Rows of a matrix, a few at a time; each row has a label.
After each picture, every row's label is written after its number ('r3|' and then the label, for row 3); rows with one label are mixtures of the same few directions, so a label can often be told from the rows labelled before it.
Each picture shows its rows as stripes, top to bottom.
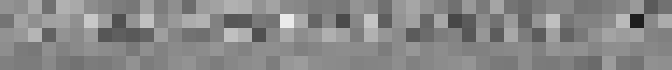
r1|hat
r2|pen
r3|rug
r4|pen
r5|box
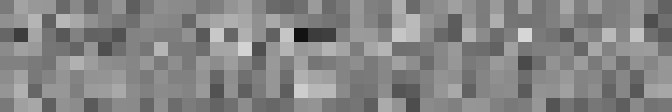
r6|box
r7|hat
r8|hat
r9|rug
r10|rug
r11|hat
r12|hat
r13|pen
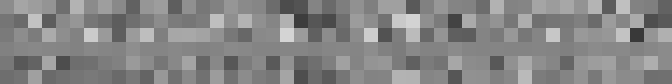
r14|box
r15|hat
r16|pen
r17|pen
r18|hat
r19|hat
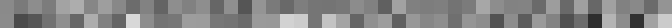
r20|rug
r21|box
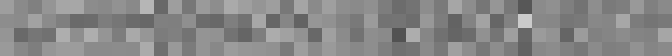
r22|hat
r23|rug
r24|box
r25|hat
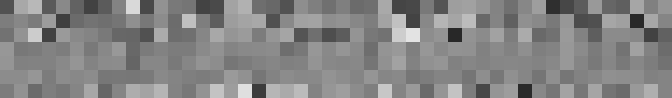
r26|pen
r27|box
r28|hat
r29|pen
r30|pen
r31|rug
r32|rug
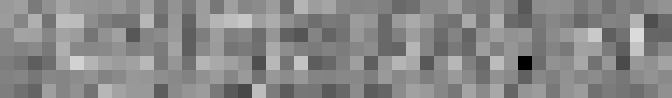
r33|hat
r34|hat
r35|box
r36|box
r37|rug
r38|rug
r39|rug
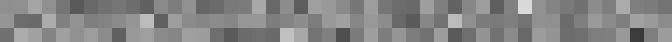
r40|rug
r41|hat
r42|pen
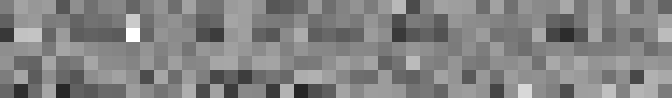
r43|box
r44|pen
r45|pen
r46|hat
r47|pen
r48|hat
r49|hat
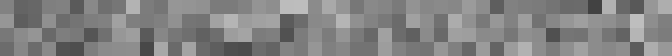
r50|box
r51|pen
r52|pen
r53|hat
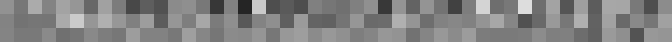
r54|rug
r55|rug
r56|box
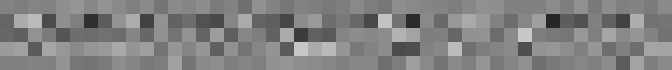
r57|rug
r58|pen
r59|hat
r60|hat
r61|box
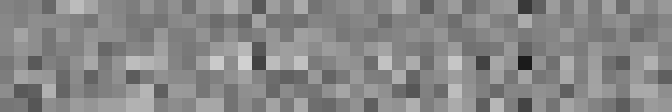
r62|rug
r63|rug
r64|hat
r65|rug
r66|rug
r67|box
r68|hat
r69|rug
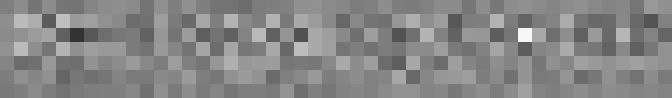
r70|hat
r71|hat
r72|rug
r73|hat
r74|pen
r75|box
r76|hat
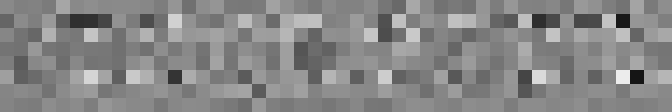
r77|box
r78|box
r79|pen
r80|hat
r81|hat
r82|box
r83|rug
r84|rug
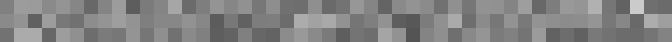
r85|box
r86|hat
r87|pen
